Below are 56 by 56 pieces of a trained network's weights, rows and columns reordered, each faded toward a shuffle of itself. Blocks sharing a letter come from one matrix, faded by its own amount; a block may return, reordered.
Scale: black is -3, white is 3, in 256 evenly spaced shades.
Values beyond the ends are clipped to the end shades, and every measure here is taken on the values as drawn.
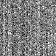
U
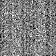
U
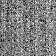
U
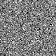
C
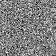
C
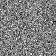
C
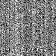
U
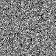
C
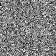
C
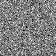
C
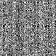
U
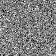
C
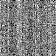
U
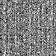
U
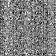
U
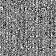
U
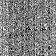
U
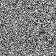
C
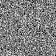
C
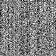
U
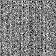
U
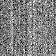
U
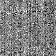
U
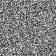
C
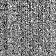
U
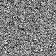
C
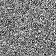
C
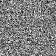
C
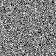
C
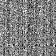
U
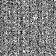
U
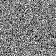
C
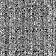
U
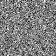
C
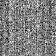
U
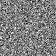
C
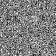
C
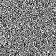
C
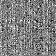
U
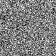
C
